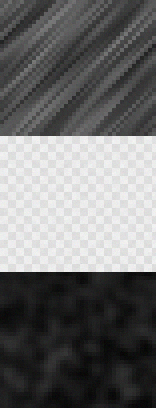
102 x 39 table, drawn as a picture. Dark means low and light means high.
The table splits into 3 rows of 1 panel. Panel 1,1: low, slanting up to the right. Panel 2,1: very high, checkered, faint in contrast. Panel 3,1: very low, blotchy, faint in contrast.
